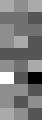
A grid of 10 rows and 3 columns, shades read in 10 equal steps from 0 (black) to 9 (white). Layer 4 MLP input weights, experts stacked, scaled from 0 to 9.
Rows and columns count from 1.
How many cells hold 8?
0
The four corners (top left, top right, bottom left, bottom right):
6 6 6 3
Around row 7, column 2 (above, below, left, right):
4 5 9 0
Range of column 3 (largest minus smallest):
6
